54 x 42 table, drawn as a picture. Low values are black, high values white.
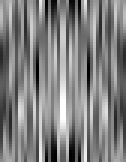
Overall the values sit about 50% of the way up the scale. The grain runs up and down. It is mirror symmetric from left to right.
